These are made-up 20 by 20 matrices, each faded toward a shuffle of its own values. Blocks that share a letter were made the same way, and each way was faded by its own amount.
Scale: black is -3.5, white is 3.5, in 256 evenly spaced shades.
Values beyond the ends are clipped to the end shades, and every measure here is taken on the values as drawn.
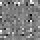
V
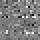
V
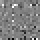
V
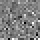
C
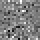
C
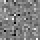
V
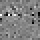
V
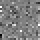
V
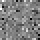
C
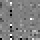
V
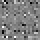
V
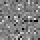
C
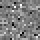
C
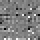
V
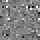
V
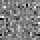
C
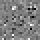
V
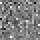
C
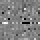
V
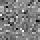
C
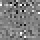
V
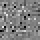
V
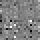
V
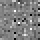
V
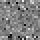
C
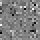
V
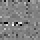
V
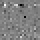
V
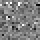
C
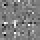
V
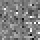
V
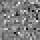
C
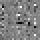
V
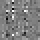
V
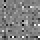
V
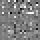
V
